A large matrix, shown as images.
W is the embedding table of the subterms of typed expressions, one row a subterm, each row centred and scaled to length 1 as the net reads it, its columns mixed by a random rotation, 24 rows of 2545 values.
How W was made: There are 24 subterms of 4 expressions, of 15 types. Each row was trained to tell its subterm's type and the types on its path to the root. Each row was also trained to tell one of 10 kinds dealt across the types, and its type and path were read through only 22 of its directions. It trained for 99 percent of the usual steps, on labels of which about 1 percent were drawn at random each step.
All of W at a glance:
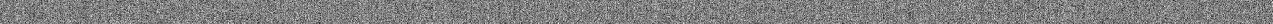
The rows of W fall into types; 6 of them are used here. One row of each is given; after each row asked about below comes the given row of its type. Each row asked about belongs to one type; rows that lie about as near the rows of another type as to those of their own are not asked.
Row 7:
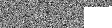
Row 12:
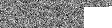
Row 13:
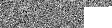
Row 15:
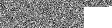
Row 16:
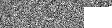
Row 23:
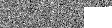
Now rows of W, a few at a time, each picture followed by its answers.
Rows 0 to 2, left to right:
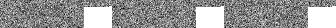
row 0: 12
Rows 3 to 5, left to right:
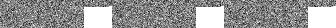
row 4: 16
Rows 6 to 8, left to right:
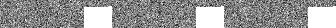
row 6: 13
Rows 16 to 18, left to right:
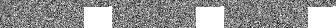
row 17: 13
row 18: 15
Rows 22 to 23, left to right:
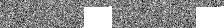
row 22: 23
